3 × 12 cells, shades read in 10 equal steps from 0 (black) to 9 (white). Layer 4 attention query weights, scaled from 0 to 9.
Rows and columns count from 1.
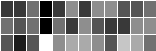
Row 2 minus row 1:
2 1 0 0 2 -3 3 -2 -3 -1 2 1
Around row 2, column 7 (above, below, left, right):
2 6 2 3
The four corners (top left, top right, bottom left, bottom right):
2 4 3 4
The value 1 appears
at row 3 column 2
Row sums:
37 39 58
